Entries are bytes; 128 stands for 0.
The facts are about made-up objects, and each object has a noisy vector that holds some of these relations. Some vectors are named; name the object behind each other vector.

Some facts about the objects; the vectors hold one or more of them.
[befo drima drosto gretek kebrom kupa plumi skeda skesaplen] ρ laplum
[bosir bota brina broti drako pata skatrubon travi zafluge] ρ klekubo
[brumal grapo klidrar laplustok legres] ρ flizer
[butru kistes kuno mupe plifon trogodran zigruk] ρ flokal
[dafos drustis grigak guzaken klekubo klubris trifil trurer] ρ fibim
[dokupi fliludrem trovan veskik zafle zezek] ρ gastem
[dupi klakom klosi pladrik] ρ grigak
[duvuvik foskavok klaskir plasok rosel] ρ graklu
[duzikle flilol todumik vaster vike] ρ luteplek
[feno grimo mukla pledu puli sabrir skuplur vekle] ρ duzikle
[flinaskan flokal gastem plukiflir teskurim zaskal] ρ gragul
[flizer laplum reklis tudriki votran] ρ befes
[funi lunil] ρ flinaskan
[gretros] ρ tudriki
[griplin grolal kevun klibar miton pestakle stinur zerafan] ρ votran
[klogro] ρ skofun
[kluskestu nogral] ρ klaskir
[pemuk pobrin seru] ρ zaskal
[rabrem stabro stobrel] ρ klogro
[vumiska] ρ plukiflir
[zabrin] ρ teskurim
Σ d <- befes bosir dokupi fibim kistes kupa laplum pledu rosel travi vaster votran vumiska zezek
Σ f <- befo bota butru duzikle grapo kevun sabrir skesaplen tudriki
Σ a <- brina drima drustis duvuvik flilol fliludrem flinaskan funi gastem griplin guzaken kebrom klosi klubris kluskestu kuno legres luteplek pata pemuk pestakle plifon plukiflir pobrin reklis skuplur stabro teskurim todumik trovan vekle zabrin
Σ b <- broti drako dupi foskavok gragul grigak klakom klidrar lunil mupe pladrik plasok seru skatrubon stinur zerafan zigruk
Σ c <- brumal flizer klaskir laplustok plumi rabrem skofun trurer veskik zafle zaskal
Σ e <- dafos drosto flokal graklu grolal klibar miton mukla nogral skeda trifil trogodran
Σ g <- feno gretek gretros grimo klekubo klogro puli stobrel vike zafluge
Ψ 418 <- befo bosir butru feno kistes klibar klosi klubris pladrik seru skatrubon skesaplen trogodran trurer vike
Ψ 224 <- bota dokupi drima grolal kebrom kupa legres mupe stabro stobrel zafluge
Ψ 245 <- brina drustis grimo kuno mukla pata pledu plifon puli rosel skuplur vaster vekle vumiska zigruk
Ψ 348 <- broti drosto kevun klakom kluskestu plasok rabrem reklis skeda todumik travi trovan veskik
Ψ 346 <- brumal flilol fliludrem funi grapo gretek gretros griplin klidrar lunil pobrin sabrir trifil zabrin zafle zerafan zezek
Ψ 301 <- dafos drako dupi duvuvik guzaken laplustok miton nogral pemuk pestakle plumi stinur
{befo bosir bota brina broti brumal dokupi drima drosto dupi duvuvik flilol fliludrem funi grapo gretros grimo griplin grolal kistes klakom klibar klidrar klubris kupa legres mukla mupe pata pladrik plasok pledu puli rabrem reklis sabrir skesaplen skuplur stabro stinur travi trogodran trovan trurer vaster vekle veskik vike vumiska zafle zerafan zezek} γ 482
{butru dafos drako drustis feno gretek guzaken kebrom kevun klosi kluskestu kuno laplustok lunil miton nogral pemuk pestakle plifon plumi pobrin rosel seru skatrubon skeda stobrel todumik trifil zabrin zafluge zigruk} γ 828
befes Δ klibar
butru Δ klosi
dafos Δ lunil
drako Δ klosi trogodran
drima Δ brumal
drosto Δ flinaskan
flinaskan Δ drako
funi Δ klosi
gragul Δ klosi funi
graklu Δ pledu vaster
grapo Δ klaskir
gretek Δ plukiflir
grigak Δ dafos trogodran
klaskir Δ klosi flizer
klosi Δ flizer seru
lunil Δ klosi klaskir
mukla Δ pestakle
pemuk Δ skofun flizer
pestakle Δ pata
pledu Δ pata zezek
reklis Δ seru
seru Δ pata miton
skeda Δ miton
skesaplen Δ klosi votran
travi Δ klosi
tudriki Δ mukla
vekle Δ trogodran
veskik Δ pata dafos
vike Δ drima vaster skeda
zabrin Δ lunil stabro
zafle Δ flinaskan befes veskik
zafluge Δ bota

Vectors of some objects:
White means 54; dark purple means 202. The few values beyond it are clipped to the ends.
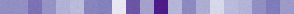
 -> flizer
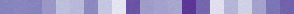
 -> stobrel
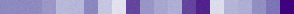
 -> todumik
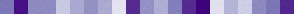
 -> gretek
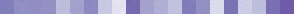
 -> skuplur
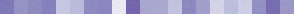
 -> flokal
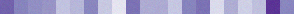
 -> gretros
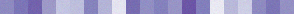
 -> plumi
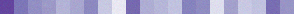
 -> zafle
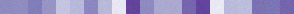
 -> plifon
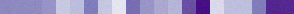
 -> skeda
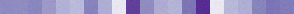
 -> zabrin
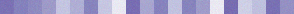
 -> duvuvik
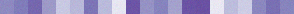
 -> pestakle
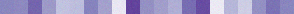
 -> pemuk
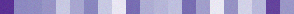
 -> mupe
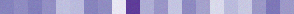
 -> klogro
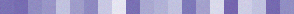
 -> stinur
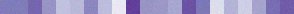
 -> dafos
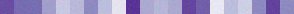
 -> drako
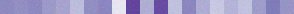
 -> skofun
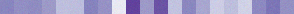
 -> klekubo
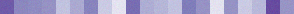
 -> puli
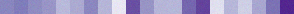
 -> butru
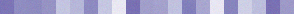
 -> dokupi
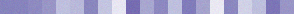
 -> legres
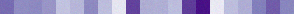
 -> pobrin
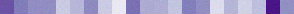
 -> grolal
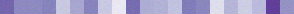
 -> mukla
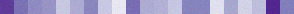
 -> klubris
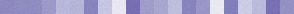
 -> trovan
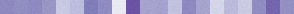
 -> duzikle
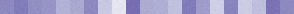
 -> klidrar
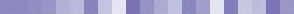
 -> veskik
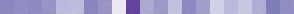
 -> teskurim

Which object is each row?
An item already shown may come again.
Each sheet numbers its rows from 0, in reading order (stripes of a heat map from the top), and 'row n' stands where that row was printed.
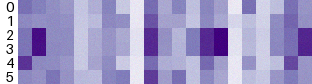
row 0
duvuvik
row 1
duzikle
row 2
gretek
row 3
gretek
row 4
mupe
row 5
flinaskan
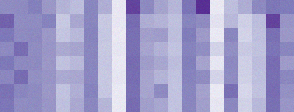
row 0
zabrin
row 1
mukla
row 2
dokupi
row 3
grapo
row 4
dokupi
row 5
grapo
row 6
duvuvik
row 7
kistes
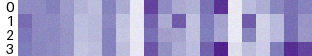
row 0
zabrin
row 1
stabro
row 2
dokupi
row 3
trifil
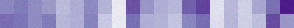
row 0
butru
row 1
drosto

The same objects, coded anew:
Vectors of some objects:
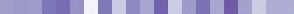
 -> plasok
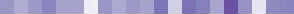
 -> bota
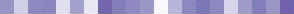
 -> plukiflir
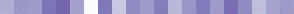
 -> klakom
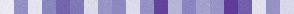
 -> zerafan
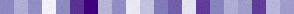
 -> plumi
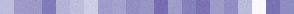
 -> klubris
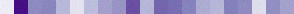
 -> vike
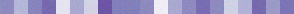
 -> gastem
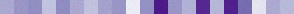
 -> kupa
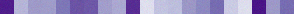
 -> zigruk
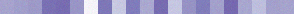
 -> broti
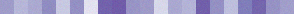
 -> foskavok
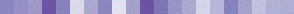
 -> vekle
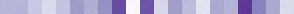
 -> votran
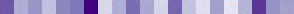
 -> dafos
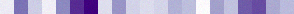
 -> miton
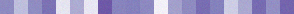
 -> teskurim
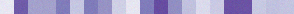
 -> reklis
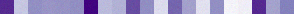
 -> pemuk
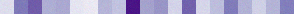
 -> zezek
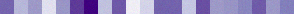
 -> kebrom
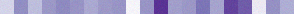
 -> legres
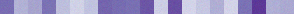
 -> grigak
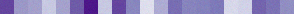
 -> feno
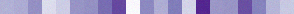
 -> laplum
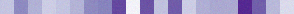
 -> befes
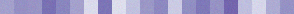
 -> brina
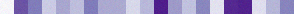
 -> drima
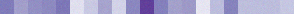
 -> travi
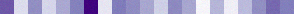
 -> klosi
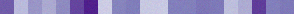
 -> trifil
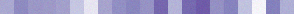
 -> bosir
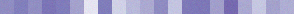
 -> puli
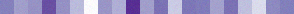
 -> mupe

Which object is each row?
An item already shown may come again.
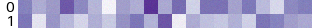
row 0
mupe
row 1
skofun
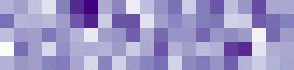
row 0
laplustok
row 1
skatrubon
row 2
pladrik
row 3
brumal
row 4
rabrem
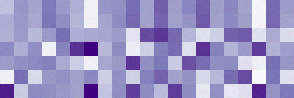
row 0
pladrik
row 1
pladrik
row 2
grapo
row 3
plumi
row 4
kistes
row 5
klibar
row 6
zabrin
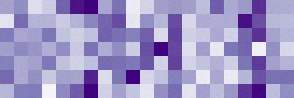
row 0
kevun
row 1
tudriki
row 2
grigak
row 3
skesaplen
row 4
grigak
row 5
seru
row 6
skeda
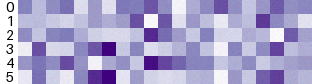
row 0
flokal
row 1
votran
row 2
trogodran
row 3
pestakle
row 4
zafle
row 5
miton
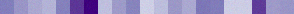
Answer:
nogral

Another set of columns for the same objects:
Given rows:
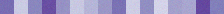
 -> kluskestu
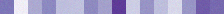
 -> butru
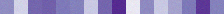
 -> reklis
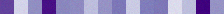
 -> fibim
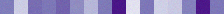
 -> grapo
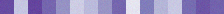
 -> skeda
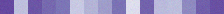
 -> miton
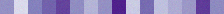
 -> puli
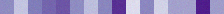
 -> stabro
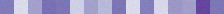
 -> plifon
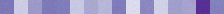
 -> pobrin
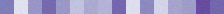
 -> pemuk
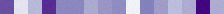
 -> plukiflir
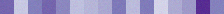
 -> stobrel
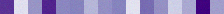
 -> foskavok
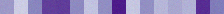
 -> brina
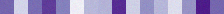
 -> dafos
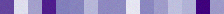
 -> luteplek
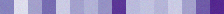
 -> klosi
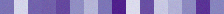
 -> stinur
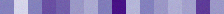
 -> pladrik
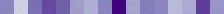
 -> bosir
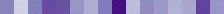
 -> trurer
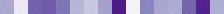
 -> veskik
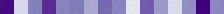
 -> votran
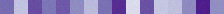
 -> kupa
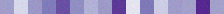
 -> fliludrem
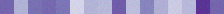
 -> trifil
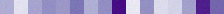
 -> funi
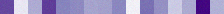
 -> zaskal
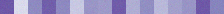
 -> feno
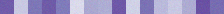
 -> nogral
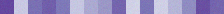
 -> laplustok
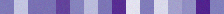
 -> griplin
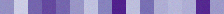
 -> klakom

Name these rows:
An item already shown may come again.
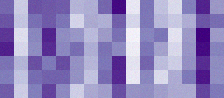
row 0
drosto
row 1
nogral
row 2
graklu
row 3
flizer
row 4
grolal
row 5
drima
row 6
skatrubon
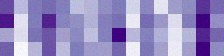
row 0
kebrom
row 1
befes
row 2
travi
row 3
gragul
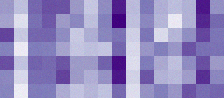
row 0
bota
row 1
travi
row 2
kevun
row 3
seru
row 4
klibar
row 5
vaster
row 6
seru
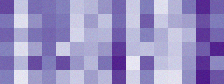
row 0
gretek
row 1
zigruk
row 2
trifil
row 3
klosi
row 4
grolal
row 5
lunil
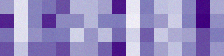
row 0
zafle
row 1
tudriki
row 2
zigruk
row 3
klibar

